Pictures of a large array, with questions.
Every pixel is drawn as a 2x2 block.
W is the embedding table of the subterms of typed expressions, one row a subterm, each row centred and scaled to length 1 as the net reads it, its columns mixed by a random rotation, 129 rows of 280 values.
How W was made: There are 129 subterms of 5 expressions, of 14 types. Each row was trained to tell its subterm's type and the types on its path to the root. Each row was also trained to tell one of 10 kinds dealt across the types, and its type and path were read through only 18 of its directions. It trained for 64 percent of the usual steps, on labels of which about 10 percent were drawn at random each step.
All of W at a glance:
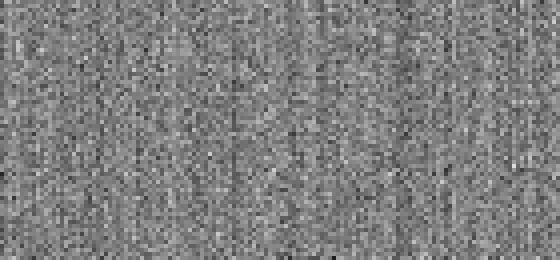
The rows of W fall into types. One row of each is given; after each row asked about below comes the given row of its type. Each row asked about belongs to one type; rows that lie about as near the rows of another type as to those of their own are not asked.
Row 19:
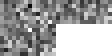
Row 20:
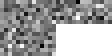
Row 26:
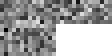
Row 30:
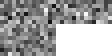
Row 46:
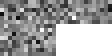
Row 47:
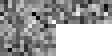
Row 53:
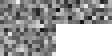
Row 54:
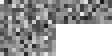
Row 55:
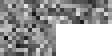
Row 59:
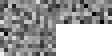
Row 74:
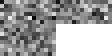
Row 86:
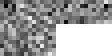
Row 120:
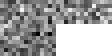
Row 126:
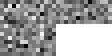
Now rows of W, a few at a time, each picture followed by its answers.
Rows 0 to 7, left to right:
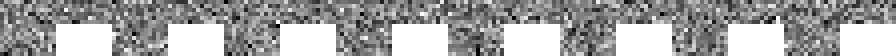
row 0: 46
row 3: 86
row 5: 55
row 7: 46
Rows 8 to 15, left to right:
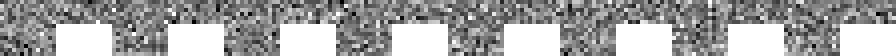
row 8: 30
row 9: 47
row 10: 30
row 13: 46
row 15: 59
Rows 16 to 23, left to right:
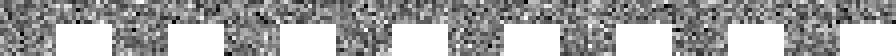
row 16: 20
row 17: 30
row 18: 74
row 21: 26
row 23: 126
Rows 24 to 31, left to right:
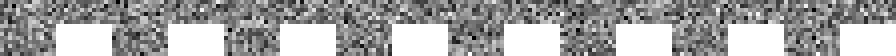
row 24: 26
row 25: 19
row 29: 20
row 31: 47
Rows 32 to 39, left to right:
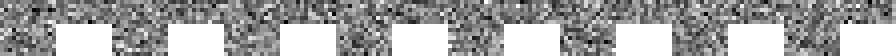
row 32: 55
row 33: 30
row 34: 30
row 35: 55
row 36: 47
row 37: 54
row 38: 19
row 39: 55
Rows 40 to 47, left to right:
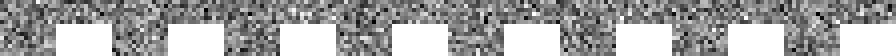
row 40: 55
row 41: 30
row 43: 20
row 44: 126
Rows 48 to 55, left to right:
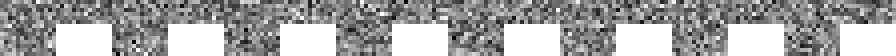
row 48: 59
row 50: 20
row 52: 74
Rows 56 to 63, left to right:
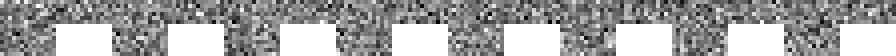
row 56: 54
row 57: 126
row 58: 26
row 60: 126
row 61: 59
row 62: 86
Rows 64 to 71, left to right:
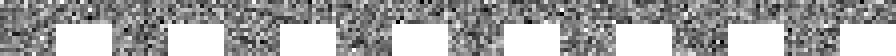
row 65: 74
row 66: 53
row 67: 55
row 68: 55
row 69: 47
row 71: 26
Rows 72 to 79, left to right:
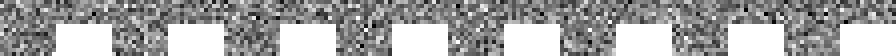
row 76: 46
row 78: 59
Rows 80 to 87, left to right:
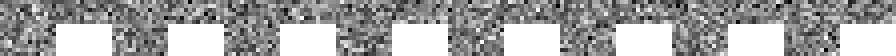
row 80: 30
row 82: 20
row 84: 26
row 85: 47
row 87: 19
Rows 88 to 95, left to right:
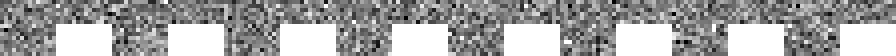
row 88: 26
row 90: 86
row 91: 53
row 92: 126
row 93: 46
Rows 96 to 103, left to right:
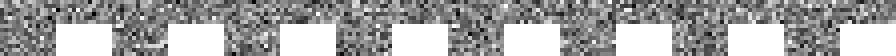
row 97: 46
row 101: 46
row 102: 20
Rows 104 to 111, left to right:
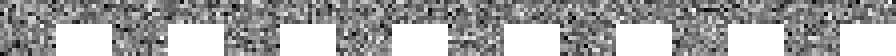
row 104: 46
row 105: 54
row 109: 74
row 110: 26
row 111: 86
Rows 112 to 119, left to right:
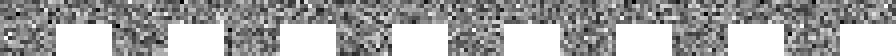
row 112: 53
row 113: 54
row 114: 26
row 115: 86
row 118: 19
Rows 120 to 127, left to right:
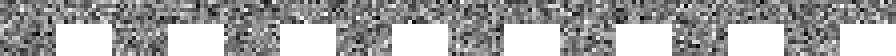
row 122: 20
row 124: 30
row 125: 47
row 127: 20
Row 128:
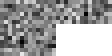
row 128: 54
